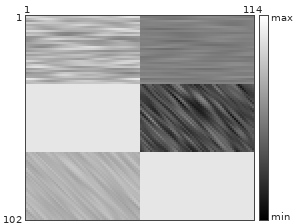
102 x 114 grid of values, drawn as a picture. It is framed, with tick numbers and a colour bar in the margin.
The table splits into 3 rows of 2 panels. Panel 1,1: high, streaked across. Panel 1,2: middling, streaked across, faint in contrast. Panel 2,1: very high, flat. Panel 2,2: low, slanting down to the right. Panel 3,1: high, slanting down to the right, faint in contrast. Panel 3,2: very high, flat.
